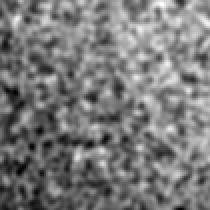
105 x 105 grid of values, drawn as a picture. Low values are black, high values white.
No regular stripes run through it. The texture is blotchy. There are no lone odd cells. The field climbs toward the top right. The ninth with the lowest average is the bottom left. The values follow a bell shape. Neither half mirrors the other. No single row or column stands out from its neighbours.
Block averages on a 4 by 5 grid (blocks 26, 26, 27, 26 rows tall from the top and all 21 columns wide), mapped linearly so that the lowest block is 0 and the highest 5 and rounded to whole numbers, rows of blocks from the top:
2 4 4 5 5 | 2 2 3 5 4 | 1 2 2 3 4 | 0 1 2 2 3
